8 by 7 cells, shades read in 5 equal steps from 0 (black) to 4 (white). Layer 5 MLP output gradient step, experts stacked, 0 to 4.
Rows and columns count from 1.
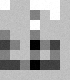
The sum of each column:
19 21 23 17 22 21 24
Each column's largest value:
4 3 3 4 4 4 3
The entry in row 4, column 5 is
3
